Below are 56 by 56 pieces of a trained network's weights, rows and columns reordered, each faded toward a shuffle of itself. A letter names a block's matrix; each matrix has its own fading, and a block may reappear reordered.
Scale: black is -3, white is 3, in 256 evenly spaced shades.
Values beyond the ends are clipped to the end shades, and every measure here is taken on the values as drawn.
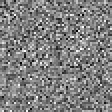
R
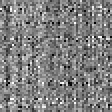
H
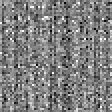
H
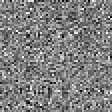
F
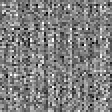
H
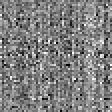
H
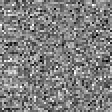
R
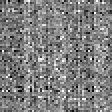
H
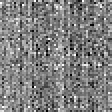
H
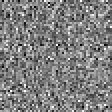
F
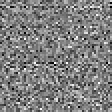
F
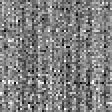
H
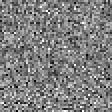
R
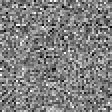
R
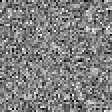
R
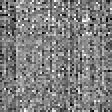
H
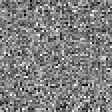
R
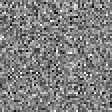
R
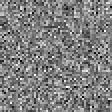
R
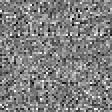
R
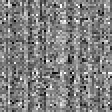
H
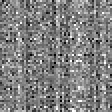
H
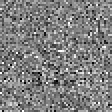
R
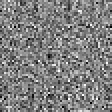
F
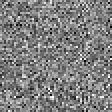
F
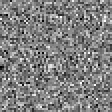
R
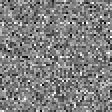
R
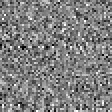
R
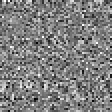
F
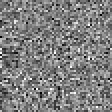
F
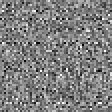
F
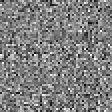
F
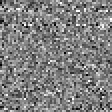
R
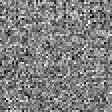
R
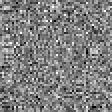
F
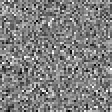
F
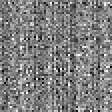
H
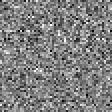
F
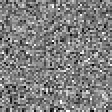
R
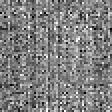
H
